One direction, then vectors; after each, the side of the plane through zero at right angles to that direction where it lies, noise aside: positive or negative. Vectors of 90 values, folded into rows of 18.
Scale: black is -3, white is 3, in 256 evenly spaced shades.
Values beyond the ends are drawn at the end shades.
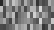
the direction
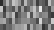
positive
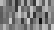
negative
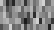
negative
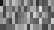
positive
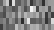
positive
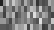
positive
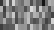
positive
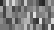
positive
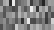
positive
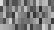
negative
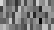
negative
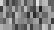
negative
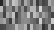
positive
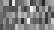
positive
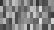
positive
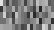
negative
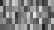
positive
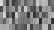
negative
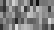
positive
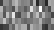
positive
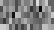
negative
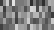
positive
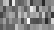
positive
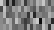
negative
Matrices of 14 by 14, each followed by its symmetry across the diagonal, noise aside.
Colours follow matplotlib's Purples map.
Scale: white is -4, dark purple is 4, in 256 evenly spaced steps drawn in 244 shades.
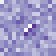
symmetric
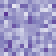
antisymmetric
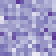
antisymmetric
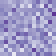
antisymmetric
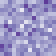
symmetric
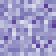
neither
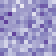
antisymmetric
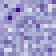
symmetric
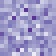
neither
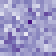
neither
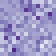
symmetric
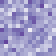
symmetric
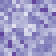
symmetric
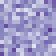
neither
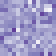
neither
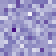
antisymmetric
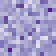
symmetric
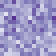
neither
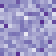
neither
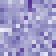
antisymmetric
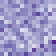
neither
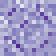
symmetric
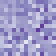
antisymmetric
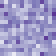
antisymmetric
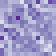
symmetric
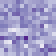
neither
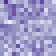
neither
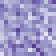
antisymmetric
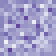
symmetric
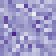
antisymmetric
